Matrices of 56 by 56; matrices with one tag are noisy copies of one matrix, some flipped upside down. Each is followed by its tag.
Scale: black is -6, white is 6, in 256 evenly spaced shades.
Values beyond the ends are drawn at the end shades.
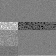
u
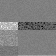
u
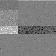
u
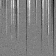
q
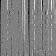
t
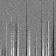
q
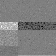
u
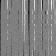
t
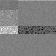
u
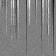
q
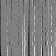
t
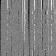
t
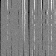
t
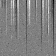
q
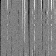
t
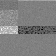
u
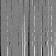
t
